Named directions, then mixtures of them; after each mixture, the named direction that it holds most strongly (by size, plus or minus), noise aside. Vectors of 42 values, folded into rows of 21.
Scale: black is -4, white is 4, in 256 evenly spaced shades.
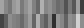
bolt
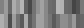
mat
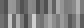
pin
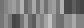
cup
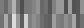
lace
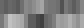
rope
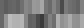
rope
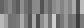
bolt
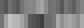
rope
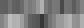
rope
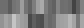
rope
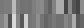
lace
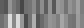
pin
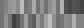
cup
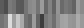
rope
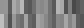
mat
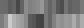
rope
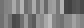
cup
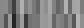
lace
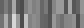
lace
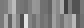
lace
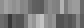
rope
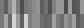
lace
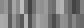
mat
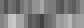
rope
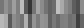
mat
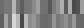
lace
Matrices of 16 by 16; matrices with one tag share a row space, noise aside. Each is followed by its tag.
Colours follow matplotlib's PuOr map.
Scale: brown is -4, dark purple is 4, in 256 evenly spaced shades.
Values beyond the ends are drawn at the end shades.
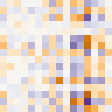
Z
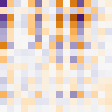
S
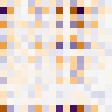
S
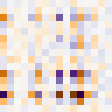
S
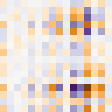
Z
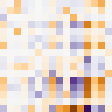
Z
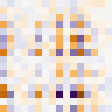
S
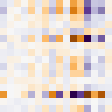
Z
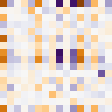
S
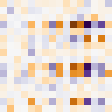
Z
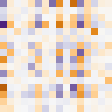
S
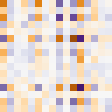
S
